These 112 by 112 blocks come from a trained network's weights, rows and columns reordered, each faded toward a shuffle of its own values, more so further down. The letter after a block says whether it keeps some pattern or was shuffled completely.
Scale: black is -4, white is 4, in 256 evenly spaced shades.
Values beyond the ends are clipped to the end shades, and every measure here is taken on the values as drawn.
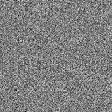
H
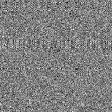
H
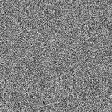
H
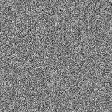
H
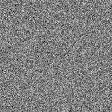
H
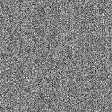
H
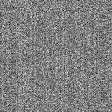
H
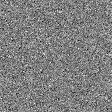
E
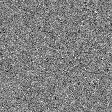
E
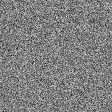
E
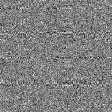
H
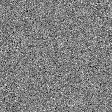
E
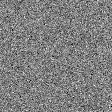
E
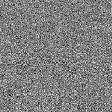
H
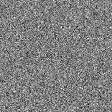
H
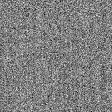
H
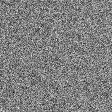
E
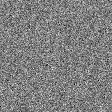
E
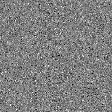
H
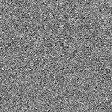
H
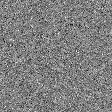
E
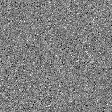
H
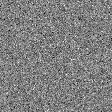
E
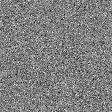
E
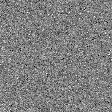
H
